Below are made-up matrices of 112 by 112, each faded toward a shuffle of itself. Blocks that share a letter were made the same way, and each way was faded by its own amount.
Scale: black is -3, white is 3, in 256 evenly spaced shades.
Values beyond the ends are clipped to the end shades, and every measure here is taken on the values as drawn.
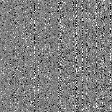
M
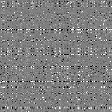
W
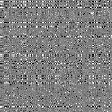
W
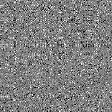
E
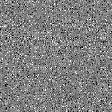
E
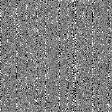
M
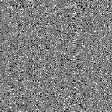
E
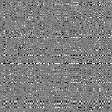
W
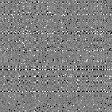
W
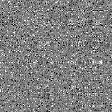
E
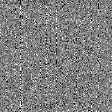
M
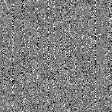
M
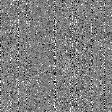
M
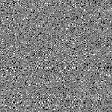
E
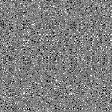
E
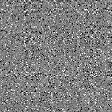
E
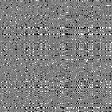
W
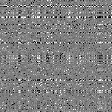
W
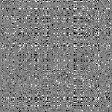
W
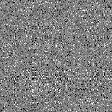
E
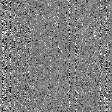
M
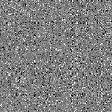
E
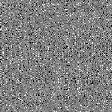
E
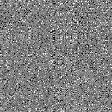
E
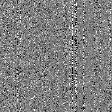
M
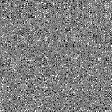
E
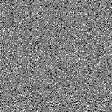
E
